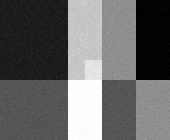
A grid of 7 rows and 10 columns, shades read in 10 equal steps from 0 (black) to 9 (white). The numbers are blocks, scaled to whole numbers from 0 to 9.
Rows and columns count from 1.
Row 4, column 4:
1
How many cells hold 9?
6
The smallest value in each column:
1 1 1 1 7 7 3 3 0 0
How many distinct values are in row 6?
3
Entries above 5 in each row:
2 2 2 2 2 2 2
